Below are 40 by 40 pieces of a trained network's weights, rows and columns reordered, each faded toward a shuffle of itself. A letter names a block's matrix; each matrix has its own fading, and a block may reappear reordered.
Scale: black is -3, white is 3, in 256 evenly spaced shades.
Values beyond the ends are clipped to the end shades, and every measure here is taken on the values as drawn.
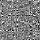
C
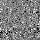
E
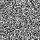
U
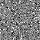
E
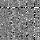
C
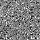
E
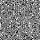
E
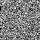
U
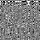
C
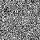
U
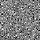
E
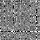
C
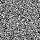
U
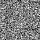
U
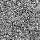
U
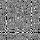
C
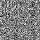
U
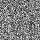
U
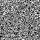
U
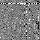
C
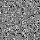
E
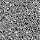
E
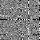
C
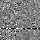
C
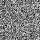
U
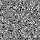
E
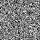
U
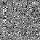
E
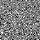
E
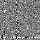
C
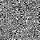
E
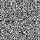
U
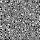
E
